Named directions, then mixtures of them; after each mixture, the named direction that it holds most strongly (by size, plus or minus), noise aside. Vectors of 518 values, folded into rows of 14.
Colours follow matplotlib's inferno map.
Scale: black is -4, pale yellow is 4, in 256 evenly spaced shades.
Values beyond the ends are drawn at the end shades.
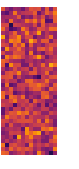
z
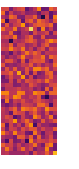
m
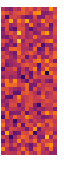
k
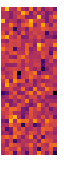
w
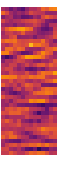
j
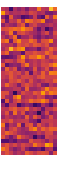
j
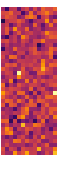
w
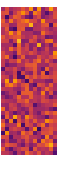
k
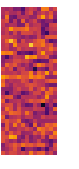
j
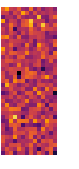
w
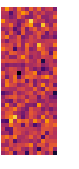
w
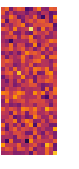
m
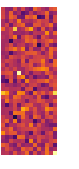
m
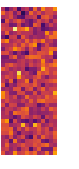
w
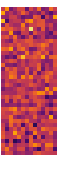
m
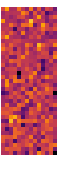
w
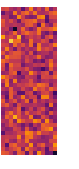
z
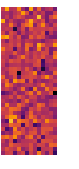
w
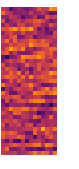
j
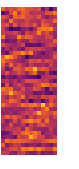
j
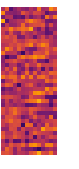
j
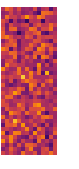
k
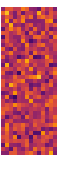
z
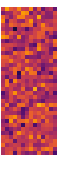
w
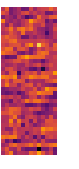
j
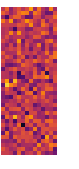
k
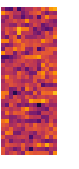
j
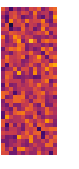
z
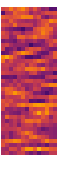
j
